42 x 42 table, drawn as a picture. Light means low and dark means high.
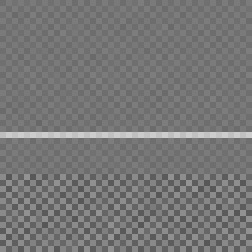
The top part is calmer, up to a seam about 70% of the way down. Neither half mirrors the other. There is no overall slope. Row 23 differs from the rows beside it.
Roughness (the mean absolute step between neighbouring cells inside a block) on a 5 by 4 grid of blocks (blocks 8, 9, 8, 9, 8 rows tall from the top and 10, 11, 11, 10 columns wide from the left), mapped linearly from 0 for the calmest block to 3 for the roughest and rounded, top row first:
0000
0000
1111
2222
3333
